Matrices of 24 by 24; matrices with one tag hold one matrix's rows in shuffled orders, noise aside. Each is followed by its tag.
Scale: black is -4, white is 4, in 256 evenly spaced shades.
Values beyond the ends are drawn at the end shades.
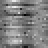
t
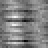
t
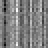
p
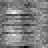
t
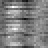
t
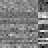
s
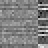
s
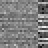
s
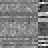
s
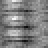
t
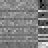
s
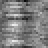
t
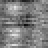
t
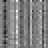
p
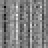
p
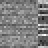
s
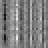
p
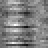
t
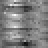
t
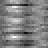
t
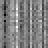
p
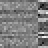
s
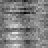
t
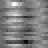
t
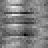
t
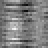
t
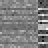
s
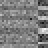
s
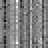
p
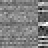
s
